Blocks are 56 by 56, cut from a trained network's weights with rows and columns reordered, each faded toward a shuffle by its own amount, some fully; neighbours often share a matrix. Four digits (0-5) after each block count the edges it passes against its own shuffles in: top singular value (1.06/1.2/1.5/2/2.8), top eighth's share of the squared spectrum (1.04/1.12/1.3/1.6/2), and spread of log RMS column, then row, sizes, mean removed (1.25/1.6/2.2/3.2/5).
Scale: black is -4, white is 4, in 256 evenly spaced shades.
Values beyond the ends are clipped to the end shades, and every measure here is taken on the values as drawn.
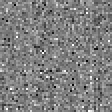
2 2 0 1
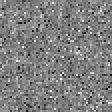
0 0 0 0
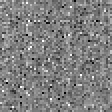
1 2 0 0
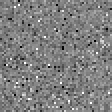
0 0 0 0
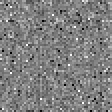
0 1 0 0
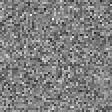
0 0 0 0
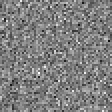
1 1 0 0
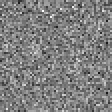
1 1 0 0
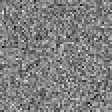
0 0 0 0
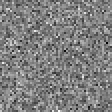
1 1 0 0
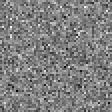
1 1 0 0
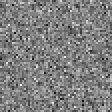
0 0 0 0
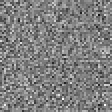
3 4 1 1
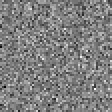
2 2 0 0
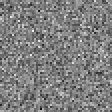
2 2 0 0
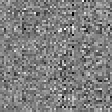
3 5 3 2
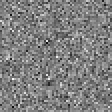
2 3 1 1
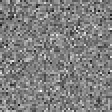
2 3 1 1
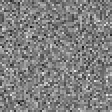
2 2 1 0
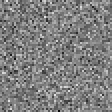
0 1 0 0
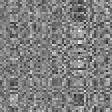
4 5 4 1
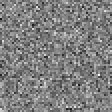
2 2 1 0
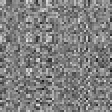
4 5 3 2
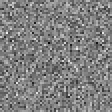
2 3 1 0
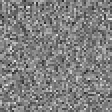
2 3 1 0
